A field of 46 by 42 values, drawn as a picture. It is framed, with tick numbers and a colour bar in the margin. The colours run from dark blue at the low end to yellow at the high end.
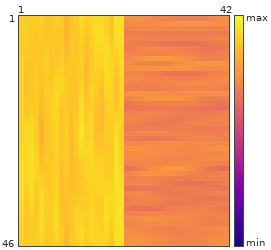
The table splits into one row of 2 panels. Panel 1,1: very high, streaked downward, faint in contrast. Panel 1,2: high, streaked across, faint in contrast.
